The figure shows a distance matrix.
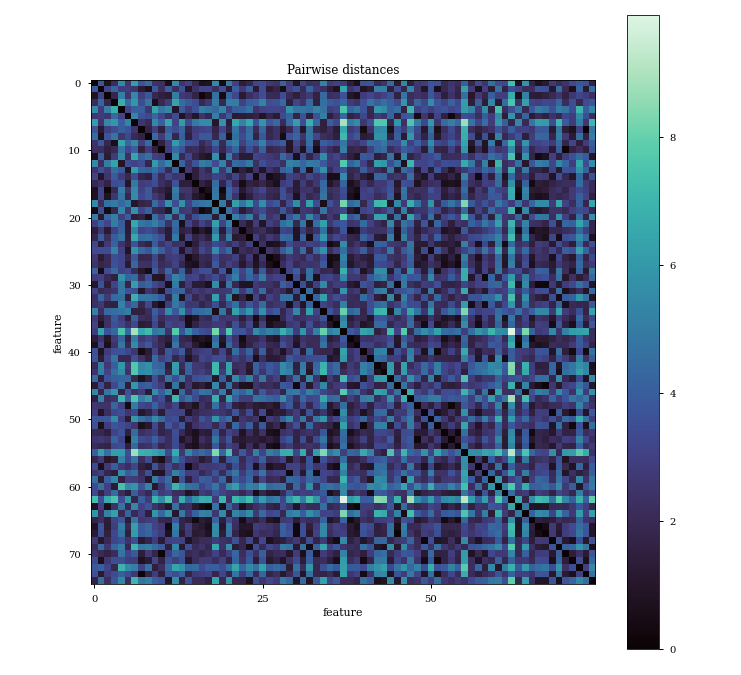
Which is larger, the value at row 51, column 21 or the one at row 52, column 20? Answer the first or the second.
the first
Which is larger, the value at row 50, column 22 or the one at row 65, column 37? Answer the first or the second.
the second
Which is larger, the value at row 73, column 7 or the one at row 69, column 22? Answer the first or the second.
the second
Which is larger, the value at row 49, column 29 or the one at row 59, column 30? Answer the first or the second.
the second
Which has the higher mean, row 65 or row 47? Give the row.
47
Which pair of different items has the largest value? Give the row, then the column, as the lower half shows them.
62, 37
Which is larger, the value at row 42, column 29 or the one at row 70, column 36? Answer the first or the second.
the first
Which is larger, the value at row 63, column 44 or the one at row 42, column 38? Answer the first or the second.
the first
